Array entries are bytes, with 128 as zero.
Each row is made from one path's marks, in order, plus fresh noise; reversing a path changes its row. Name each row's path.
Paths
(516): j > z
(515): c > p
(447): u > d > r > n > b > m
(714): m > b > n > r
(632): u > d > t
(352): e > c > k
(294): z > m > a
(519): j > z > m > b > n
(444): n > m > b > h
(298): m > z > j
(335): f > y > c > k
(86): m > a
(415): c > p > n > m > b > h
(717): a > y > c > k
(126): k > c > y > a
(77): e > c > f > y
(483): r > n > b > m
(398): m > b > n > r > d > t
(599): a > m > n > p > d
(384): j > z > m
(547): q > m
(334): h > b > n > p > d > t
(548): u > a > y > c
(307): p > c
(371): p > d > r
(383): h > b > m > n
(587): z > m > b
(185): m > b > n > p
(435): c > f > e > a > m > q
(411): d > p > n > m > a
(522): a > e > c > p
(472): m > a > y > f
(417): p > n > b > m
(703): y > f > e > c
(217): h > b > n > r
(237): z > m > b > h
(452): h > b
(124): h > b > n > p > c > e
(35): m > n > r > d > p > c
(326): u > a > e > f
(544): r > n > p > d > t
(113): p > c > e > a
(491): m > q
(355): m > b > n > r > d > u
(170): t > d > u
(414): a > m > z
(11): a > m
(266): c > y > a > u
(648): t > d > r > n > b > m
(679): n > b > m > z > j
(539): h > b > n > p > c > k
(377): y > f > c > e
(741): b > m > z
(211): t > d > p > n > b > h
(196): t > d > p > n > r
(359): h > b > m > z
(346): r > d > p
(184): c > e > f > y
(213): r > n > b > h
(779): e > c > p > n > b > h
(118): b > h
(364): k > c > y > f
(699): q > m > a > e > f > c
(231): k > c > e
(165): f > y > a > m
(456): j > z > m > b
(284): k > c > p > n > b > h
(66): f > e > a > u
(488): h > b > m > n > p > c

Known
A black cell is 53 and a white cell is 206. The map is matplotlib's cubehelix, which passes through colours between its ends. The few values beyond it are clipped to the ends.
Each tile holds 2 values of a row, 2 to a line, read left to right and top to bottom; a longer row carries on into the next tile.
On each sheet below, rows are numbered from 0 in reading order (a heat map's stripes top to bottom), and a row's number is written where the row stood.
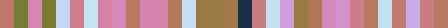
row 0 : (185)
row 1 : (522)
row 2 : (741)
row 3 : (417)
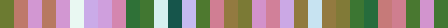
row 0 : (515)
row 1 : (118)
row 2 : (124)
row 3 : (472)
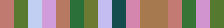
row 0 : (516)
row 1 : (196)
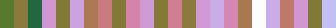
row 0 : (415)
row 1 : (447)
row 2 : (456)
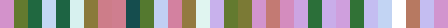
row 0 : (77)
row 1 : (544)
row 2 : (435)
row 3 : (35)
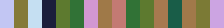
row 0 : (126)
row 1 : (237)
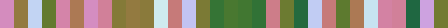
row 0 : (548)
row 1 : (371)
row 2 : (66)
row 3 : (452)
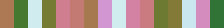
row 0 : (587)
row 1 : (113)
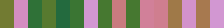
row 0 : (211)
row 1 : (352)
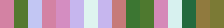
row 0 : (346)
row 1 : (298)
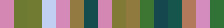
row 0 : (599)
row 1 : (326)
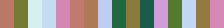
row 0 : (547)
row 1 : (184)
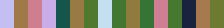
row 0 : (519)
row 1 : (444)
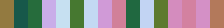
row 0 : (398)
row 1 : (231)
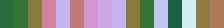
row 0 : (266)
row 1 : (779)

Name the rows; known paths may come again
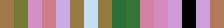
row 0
(124)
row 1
(359)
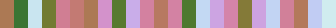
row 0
(587)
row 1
(648)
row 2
(483)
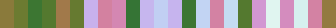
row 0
(632)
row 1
(488)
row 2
(307)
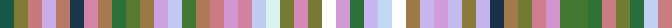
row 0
(217)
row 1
(714)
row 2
(384)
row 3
(35)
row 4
(294)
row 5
(66)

